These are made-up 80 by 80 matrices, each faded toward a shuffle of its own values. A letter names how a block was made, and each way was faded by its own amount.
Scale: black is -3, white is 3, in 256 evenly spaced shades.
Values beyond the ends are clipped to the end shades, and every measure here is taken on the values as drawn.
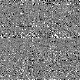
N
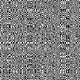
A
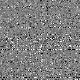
N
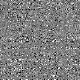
N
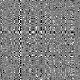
A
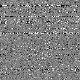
N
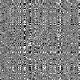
A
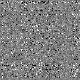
N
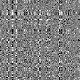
A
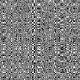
A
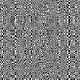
A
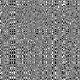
A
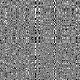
A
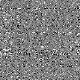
N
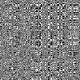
A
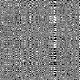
A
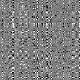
A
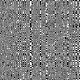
A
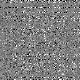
N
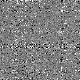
N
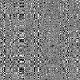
A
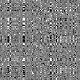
A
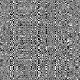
A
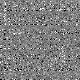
N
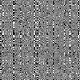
A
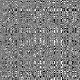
A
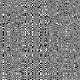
A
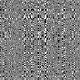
A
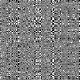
A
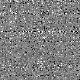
N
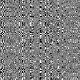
A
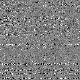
N
